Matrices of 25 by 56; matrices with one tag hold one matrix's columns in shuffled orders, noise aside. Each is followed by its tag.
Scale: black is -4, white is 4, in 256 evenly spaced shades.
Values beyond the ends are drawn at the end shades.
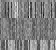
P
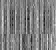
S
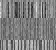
P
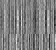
S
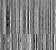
S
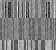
P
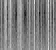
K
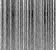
K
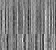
S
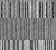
P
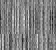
S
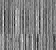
S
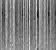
K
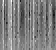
K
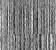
S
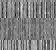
P
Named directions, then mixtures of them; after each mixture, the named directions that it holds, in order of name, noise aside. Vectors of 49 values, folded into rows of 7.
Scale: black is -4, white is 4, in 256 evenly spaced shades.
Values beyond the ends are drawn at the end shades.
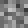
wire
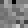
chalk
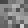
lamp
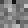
chalk, wire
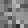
chalk, lamp, wire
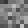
lamp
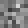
lamp, wire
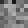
chalk, lamp, wire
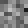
wire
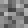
wire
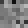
chalk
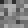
chalk, lamp, wire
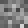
lamp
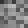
chalk, lamp, wire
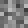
wire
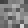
lamp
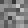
chalk, lamp, wire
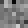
chalk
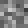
wire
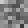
lamp
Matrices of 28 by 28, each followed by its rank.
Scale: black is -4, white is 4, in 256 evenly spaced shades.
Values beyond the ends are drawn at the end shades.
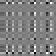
one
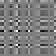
one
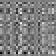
two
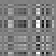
one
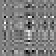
two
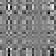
two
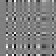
one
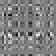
two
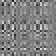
two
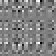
two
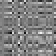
two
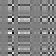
one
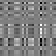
one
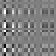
one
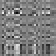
two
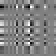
one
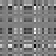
one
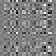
two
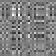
two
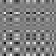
one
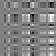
one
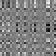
two
